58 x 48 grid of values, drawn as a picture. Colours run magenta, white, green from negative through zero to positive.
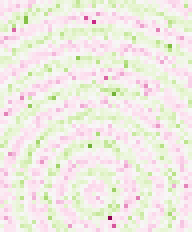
There is no overall slope. The histogram is bell-shaped. Overall the values sit about 50% of the way up the scale. No seam splits the table. Concentric rings centre on the bottom middle.
